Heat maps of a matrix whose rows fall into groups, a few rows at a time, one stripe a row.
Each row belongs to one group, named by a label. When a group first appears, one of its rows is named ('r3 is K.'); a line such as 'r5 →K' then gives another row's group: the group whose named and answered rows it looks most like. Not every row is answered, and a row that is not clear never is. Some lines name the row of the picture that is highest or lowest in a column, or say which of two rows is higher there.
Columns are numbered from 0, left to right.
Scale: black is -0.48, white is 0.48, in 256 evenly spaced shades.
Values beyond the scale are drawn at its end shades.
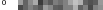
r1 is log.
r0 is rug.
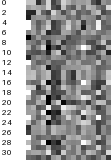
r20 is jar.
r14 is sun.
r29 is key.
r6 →rug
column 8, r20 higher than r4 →No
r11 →log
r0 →sun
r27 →key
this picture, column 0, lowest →7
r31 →jar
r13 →rug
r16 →rug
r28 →rug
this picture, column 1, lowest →2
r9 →rug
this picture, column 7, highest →21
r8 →jar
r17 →sun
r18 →key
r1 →sun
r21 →sun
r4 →key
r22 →rug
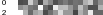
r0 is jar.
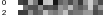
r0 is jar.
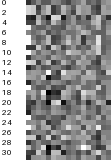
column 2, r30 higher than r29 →Yes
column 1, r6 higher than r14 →No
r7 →key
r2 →sun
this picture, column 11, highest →29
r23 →key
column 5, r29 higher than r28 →No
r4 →jar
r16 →log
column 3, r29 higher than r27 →Yes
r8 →key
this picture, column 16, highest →14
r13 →log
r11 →log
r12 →sun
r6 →rug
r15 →rug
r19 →rug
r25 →key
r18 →rug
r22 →log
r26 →log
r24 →rug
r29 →rug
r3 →jar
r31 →log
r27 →sun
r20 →jar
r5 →key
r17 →key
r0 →log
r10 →key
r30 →jar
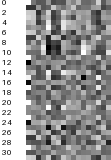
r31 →sun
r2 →sun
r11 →key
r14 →sun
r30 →jar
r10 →rug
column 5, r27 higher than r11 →Yes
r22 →rug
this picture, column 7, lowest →25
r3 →sun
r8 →rug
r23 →key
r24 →log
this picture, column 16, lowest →28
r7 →jar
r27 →jar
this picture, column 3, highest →9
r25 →jar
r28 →jar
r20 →key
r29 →key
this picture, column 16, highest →10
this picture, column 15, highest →25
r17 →key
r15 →key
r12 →log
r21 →sun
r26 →sun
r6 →sun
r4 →sun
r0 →key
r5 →sun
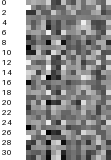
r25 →log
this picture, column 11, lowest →12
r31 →jar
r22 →log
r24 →sun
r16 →log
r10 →jar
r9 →log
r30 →jar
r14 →sun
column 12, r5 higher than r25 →Yes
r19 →jar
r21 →log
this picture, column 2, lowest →14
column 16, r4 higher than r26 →Yes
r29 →log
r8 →jar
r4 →rug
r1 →key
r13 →sun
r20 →rug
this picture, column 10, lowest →20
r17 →rug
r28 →jar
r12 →key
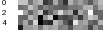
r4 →rug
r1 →jar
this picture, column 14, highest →2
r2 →key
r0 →sun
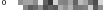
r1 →key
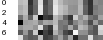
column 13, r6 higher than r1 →Yes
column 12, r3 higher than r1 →No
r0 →sun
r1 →sun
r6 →rug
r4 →log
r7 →key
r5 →sun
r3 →rug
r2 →sun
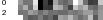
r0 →rug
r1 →rug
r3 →key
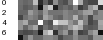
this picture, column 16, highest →0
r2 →jar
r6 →jar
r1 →jar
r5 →rug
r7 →log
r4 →sun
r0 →rug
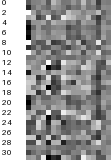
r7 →log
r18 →sun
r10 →key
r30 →log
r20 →log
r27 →sun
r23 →rug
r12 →sun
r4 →log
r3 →sun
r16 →sun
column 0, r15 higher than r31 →Yes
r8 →key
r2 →key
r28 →jar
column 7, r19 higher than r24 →Yes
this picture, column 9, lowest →16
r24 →jar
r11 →jar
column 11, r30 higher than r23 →No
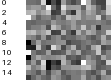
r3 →key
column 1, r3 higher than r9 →Yes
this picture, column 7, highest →1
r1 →sun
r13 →rug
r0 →rug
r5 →log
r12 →rug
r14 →jar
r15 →log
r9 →jar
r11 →log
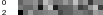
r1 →jar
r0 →log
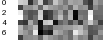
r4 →jar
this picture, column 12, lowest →4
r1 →log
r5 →rug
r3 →key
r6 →rug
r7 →log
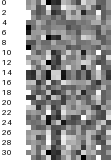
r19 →jar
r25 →key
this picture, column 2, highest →19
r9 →log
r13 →key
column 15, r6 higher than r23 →Yes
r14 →jar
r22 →sun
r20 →key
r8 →jar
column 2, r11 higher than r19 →No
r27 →sun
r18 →key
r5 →log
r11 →sun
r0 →rug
